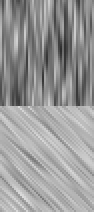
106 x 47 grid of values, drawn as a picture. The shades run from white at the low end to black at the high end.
The table splits into 2 rows of 1 panel. Panel 1,1: middling, streaked downward, strong in contrast. Panel 2,1: low, slanting down to the right.
